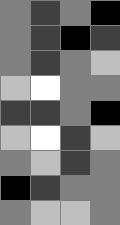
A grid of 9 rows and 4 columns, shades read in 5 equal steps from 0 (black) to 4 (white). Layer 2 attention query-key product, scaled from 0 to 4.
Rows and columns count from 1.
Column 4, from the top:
0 1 3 2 0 3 2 2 2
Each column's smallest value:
0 1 0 0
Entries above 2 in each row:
0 0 1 2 0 3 1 0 2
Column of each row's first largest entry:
1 1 4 2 3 2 2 3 2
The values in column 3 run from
0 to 3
